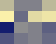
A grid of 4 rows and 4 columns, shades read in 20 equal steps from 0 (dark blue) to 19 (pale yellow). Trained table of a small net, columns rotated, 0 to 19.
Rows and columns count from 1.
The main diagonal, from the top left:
14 7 9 7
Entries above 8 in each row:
4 3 2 1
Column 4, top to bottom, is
14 18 6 7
